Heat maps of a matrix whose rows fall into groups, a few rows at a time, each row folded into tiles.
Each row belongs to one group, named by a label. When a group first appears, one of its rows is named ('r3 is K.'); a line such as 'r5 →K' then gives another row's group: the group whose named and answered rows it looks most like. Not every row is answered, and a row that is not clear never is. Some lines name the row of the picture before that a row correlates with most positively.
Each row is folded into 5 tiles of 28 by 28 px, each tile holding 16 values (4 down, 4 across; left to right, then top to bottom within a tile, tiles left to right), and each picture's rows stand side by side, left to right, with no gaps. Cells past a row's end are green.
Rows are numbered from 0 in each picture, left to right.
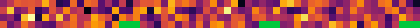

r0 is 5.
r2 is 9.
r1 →5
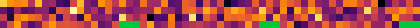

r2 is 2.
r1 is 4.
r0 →9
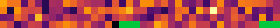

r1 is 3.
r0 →2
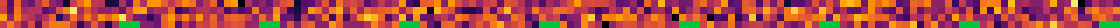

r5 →4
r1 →5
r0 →9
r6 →9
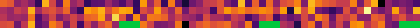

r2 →5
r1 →2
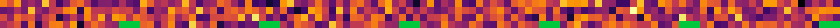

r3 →3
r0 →9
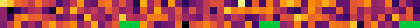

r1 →2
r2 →9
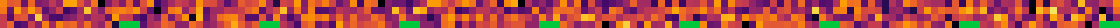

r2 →5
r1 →3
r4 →2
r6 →2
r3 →5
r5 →5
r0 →2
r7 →3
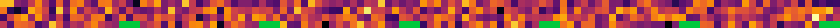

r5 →4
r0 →3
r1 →9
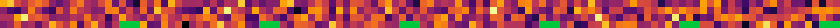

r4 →2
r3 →3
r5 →2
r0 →9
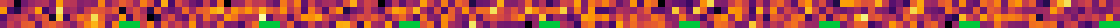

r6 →9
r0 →3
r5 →3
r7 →9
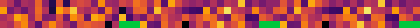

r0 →3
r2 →5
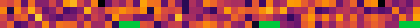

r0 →2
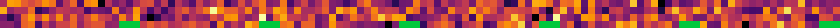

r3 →3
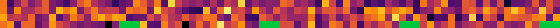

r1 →5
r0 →4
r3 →4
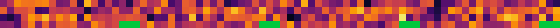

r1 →4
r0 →5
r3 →3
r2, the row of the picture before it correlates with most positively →3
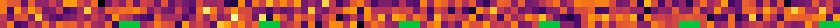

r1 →3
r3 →9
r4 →5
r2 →9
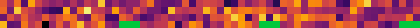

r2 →9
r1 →3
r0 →5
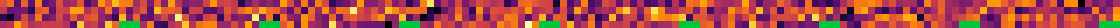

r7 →5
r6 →5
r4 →4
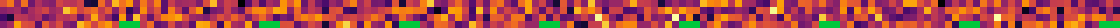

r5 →9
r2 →2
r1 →2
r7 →9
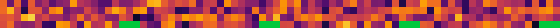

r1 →5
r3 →2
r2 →2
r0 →2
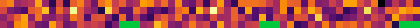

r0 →3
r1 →3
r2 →2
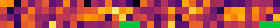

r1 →4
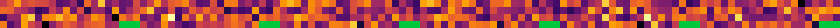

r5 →2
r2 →9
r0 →5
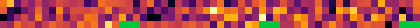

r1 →3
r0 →3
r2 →3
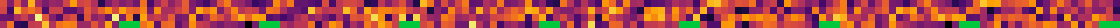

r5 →5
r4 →4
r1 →4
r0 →2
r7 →9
